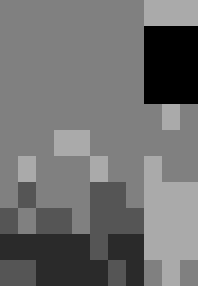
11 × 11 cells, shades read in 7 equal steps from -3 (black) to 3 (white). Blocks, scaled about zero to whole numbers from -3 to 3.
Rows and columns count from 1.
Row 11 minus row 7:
-1 -2 -2 -2 -2 -3 -1 -2 -1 1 0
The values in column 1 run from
-2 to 0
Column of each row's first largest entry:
9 1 1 1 10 4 2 9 9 9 10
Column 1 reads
0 0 0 0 0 0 0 0 -1 -2 -1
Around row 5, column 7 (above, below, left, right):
0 0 0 0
